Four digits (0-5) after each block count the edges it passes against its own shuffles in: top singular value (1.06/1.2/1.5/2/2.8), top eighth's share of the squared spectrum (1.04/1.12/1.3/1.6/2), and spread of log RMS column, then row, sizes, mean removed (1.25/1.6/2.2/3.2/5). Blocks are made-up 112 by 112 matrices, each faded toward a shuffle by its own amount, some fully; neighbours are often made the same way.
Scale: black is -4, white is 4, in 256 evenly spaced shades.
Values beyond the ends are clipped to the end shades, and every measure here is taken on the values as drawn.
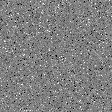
0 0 0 0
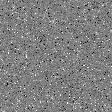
0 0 0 0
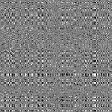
5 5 4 4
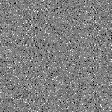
4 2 1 1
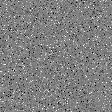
2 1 0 0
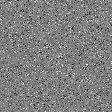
2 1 0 0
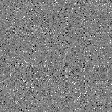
4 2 1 1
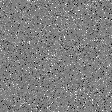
0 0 0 0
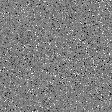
2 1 0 0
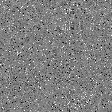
3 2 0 0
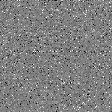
4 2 1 1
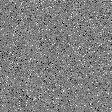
2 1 0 0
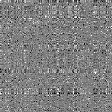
5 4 3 3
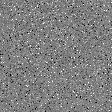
0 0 0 0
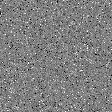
2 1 0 0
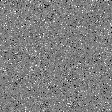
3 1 0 0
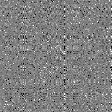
5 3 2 2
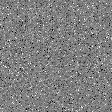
3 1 0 0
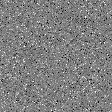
2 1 0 0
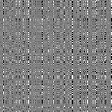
5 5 4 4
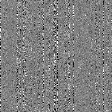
2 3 4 0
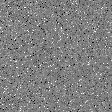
0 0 0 0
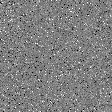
0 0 0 0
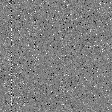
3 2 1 0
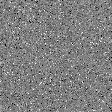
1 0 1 0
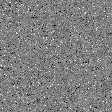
0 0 0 0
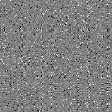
4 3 2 1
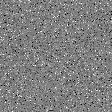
0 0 0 0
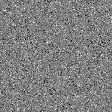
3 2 0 0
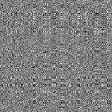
5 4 3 3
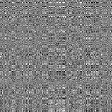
5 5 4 4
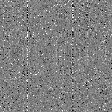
4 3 2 1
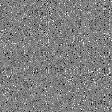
4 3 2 1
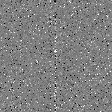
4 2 1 0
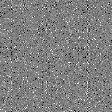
4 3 2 1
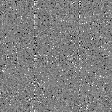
4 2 1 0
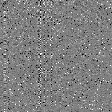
4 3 2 1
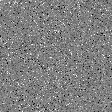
2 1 0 0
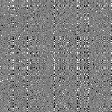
5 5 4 3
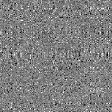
4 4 2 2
